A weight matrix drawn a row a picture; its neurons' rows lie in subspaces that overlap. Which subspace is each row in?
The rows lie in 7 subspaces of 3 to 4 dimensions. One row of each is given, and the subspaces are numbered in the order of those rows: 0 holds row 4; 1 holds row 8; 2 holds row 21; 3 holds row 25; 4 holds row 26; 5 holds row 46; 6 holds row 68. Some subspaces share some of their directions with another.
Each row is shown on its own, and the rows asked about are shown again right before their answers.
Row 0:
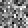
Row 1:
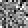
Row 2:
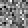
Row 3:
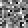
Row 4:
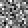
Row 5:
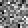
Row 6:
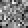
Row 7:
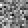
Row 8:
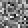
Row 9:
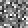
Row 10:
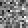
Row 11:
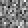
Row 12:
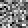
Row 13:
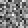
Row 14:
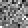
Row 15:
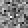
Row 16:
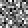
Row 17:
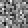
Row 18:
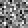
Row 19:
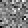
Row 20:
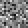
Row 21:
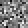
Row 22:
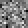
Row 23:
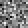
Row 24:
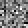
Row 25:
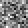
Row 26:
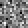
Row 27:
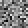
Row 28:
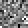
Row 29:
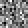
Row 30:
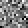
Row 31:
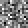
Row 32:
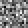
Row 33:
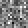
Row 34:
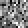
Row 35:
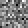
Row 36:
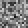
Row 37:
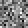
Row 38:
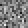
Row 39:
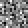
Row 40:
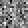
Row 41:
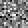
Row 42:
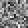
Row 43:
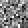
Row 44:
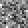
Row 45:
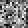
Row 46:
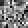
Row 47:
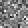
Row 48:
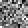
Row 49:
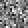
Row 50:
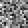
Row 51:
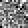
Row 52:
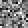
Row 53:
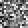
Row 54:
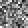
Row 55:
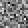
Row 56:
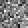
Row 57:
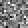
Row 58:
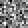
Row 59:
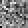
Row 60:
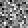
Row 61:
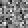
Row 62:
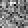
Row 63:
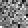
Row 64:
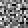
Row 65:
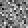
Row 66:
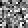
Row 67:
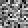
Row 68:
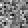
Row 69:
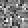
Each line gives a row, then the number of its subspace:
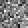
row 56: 2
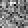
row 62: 1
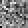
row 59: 1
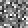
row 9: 3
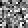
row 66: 4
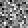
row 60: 0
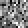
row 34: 1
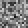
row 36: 1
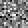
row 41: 4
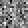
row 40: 5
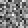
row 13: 5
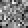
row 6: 5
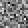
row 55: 1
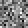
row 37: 2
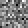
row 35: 5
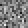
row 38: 2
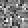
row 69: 2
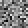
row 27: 2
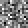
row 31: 5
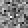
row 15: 2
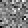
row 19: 2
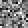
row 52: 4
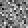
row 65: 0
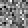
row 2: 6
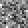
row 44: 3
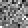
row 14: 5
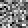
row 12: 6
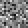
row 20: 4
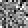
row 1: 6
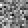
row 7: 6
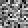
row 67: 5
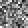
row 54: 3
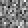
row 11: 1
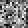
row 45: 3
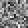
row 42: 1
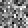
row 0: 5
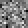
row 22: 3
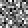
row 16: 0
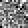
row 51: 6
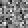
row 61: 4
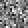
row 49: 2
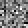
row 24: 0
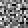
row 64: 1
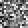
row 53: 6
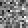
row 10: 4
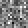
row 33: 5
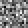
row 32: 1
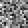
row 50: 6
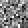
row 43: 2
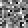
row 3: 4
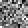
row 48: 5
